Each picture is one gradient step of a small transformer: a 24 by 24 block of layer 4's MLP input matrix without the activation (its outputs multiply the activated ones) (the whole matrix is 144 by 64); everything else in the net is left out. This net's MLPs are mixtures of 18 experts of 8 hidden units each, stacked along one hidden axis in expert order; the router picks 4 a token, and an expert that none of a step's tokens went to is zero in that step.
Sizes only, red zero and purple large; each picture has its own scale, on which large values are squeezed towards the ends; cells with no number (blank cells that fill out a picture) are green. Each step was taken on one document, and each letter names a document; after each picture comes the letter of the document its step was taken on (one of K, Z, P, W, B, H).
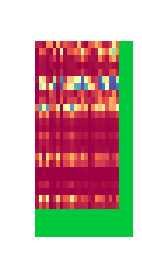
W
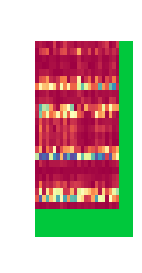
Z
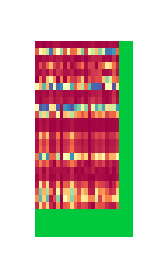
W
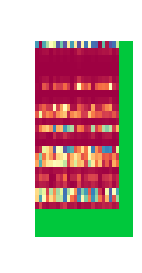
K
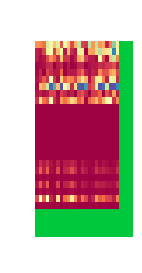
W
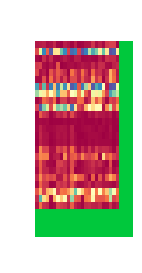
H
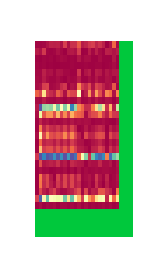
Z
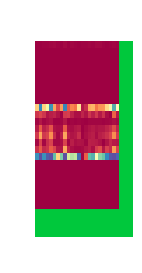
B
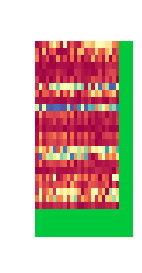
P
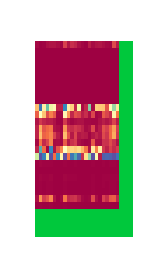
B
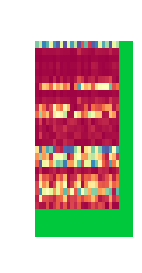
K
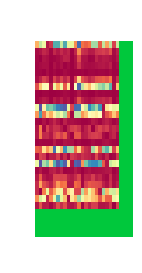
K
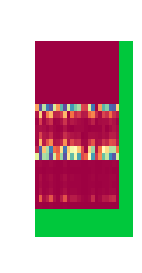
B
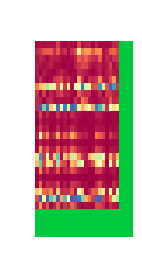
Z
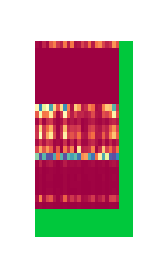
B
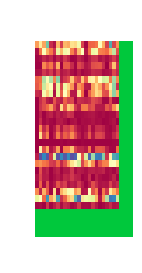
Z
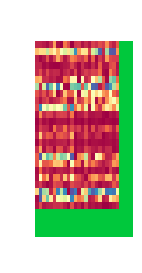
P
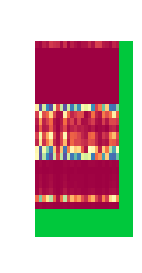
B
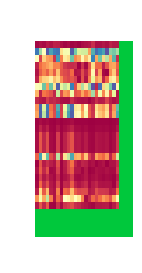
W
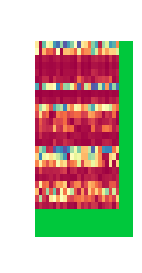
K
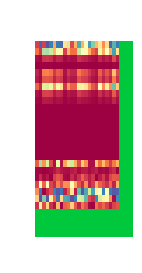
W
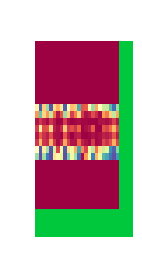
B
